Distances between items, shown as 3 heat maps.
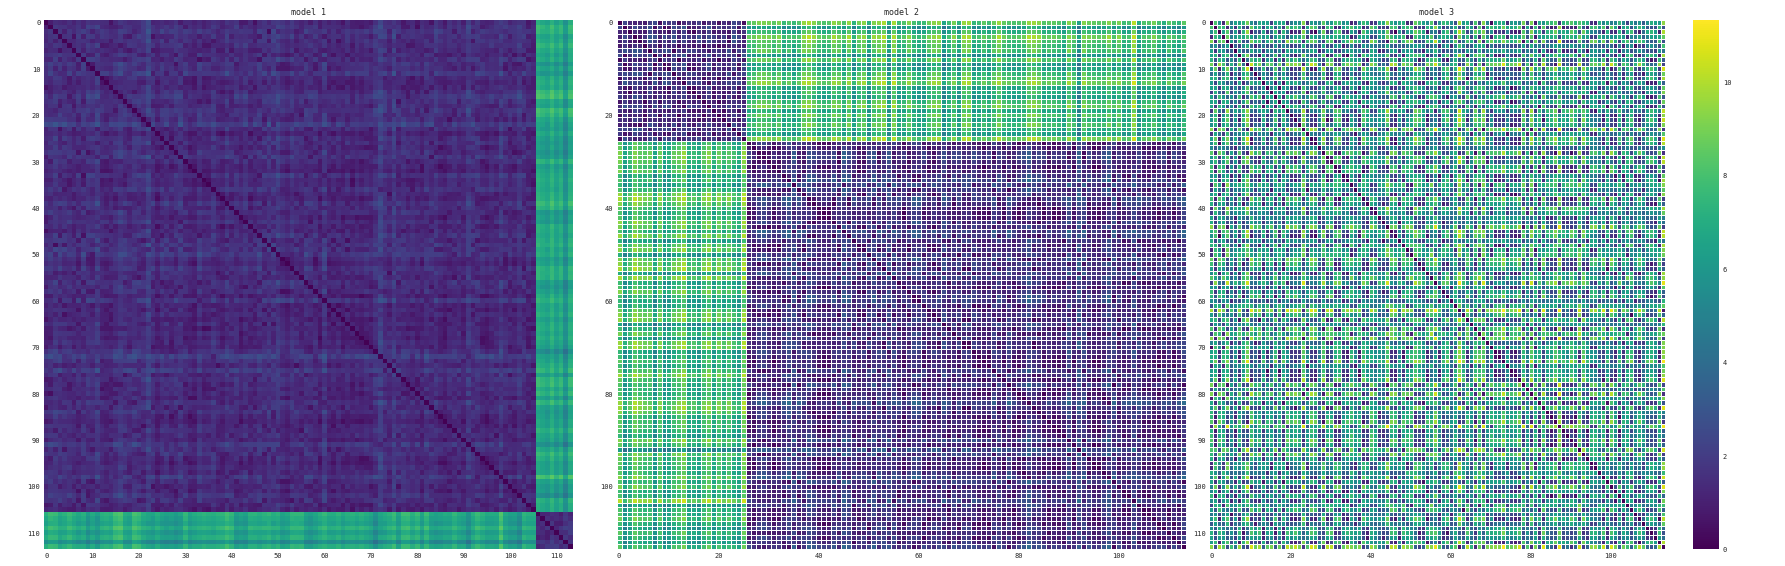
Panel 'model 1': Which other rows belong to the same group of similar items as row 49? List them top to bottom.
0, 1, 2, 3, 4, 5, 6, 7, 8, 9, 10, 11, 12, 13, 14, 15, 16, 17, 18, 19, 20, 21, 22, 23, 24, 25, 26, 27, 28, 29, 30, 31, 32, 33, 34, 35, 36, 37, 38, 39, 40, 41, 42, 43, 44, 45, 46, 47, 48, 50, 51, 52, 53, 54, 55, 56, 57, 58, 59, 60, 61, 62, 63, 64, 65, 66, 67, 68, 69, 70, 71, 72, 73, 74, 75, 76, 77, 78, 79, 80, 81, 82, 83, 84, 85, 86, 87, 88, 89, 90, 91, 92, 93, 94, 95, 96, 97, 98, 99, 100, 101, 102, 103, 104, 105
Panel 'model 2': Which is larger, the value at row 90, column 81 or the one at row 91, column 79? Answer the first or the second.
the first
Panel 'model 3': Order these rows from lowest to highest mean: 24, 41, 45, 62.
24, 41, 45, 62
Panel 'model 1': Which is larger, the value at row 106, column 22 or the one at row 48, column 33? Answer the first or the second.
the first
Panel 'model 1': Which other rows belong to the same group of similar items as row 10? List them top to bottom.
0, 1, 2, 3, 4, 5, 6, 7, 8, 9, 11, 12, 13, 14, 15, 16, 17, 18, 19, 20, 21, 22, 23, 24, 25, 26, 27, 28, 29, 30, 31, 32, 33, 34, 35, 36, 37, 38, 39, 40, 41, 42, 43, 44, 45, 46, 47, 48, 49, 50, 51, 52, 53, 54, 55, 56, 57, 58, 59, 60, 61, 62, 63, 64, 65, 66, 67, 68, 69, 70, 71, 72, 73, 74, 75, 76, 77, 78, 79, 80, 81, 82, 83, 84, 85, 86, 87, 88, 89, 90, 91, 92, 93, 94, 95, 96, 97, 98, 99, 100, 101, 102, 103, 104, 105
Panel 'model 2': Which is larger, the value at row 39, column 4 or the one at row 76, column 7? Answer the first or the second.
the first
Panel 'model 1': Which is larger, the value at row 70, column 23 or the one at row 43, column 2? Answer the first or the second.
the second
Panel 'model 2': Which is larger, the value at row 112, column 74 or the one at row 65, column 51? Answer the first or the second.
the second
